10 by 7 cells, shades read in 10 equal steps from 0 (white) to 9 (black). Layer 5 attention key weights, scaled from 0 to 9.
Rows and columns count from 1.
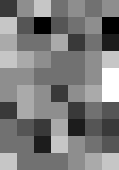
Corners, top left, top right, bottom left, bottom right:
7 4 2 2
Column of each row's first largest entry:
1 3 7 4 3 4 1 5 3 2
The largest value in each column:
7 6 9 7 8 6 9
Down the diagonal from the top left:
7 6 5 5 5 3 6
